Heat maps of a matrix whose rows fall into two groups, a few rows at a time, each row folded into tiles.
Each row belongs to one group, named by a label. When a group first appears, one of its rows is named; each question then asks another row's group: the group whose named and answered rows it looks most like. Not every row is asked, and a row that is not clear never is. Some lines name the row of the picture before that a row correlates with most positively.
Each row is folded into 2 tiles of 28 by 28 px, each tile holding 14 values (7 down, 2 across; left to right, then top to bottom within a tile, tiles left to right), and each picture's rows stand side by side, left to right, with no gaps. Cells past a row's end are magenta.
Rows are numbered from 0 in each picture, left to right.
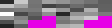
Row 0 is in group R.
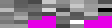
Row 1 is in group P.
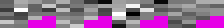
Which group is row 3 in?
R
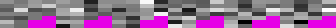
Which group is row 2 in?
P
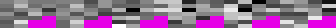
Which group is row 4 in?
R
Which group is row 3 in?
R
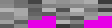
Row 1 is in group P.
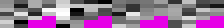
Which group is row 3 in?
R
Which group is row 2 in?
R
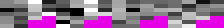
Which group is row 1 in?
P
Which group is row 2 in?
R
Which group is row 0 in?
P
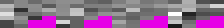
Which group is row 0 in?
R
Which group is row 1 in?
P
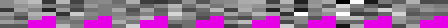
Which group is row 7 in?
R
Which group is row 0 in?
P
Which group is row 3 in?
R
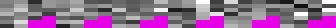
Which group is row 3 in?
P
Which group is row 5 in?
R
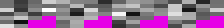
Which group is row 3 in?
R
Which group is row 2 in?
R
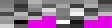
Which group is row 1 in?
P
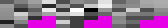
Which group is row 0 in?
R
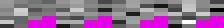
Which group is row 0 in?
P
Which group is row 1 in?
P
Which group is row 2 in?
R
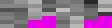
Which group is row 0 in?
P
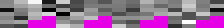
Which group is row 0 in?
P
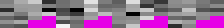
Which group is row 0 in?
P
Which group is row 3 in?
P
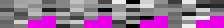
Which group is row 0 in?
P
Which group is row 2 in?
R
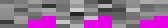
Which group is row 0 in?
R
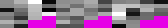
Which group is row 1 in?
P
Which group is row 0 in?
P
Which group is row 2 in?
R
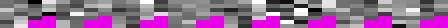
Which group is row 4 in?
P
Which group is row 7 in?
P
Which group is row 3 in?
P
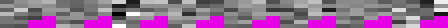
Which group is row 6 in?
P
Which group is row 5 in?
P
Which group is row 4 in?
P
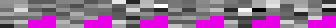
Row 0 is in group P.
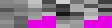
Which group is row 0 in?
P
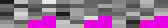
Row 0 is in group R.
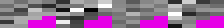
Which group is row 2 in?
R
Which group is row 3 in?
R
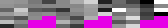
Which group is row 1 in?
P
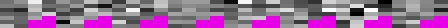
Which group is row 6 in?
R
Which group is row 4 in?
R
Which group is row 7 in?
P
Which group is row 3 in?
P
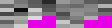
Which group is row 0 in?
R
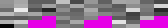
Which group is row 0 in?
P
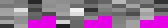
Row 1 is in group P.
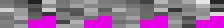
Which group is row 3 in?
P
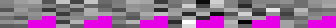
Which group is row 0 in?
P
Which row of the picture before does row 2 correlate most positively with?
3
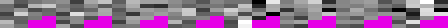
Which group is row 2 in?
R
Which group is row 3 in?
P
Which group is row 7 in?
P
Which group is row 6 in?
P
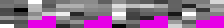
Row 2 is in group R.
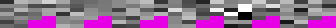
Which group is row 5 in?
R
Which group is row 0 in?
R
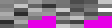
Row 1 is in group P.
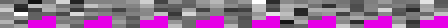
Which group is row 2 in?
P
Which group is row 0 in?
R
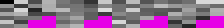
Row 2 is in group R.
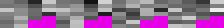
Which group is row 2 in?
P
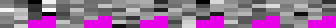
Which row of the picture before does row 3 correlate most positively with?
1
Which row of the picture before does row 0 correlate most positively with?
0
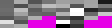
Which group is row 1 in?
P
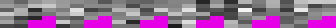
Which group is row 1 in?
P
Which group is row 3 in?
P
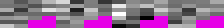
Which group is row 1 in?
R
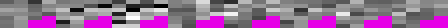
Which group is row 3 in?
P
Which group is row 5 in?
R
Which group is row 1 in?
R
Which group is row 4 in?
R
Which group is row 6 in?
R
